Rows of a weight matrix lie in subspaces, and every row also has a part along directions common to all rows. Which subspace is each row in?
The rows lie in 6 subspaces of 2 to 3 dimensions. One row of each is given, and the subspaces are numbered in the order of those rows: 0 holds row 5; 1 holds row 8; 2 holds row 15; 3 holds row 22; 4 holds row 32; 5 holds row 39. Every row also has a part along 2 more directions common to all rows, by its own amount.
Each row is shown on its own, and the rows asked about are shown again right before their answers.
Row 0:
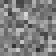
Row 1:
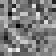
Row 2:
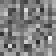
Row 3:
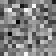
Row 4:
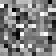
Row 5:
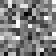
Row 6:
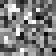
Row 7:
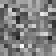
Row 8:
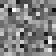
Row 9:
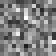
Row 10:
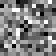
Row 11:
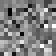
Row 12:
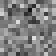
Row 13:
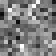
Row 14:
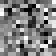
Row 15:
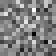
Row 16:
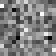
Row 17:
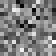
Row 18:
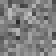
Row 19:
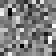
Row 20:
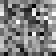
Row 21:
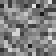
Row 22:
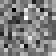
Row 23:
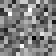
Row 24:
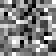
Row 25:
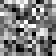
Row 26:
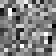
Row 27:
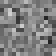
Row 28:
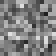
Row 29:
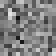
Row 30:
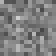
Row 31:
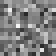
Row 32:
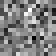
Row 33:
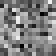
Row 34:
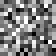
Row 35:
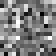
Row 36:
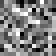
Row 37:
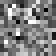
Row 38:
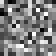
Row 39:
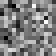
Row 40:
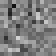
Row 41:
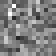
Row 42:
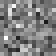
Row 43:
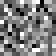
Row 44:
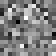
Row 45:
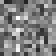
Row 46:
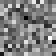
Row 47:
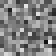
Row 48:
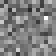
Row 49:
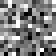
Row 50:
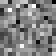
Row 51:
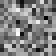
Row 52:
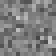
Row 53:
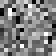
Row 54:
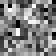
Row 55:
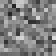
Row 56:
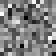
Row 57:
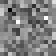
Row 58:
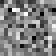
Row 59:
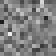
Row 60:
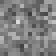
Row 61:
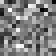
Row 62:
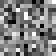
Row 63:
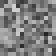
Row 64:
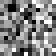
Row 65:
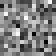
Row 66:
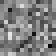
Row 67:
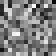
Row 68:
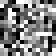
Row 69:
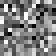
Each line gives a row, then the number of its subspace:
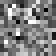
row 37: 5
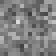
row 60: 1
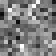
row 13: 2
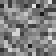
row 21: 1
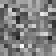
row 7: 1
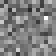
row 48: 4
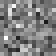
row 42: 5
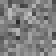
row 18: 0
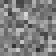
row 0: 0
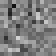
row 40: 5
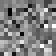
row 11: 0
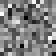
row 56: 3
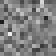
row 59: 4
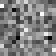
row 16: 0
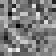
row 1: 5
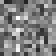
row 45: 2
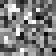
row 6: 5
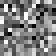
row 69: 4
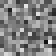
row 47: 1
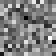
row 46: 3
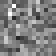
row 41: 5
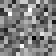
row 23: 4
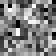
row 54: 2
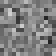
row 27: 2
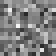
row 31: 0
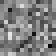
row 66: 1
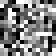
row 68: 0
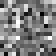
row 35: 0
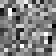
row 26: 3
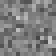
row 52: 2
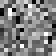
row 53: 3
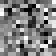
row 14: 0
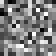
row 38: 2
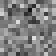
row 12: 4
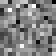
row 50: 5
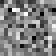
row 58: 4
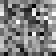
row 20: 1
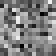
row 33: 1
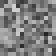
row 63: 5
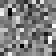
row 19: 3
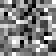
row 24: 0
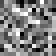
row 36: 4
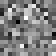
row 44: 3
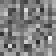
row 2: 3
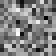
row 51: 4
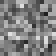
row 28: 1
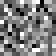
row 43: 4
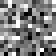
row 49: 0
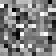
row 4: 1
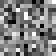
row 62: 3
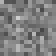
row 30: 2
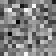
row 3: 3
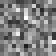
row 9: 3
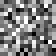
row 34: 2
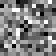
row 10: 0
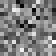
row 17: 2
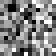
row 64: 5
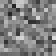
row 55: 5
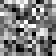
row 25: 2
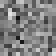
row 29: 0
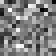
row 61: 2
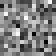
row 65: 2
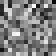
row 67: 1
